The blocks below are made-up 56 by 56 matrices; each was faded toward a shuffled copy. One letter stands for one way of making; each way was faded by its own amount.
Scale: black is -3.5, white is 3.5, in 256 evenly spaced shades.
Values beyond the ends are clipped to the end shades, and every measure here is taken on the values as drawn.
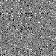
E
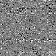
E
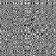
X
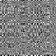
X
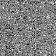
E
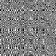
X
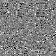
E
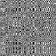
X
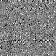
E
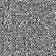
E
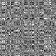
X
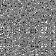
E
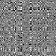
X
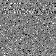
E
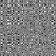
X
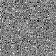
E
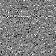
E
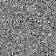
E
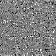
E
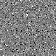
E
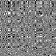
X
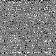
E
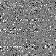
E
